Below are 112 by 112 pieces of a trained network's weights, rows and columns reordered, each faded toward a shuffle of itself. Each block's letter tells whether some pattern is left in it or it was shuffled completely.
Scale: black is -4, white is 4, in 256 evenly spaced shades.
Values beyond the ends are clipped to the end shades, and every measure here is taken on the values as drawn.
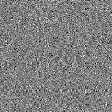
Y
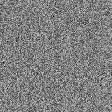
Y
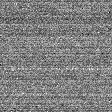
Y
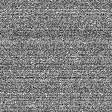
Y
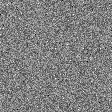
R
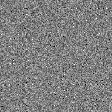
Y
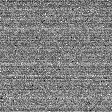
Y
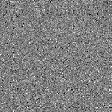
Y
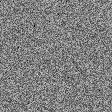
R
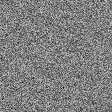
R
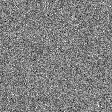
R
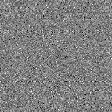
Y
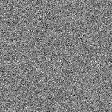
Y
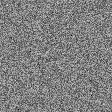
R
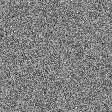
R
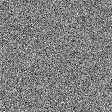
R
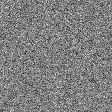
R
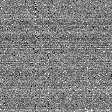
Y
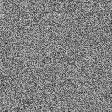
Y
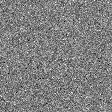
R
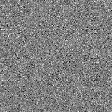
Y
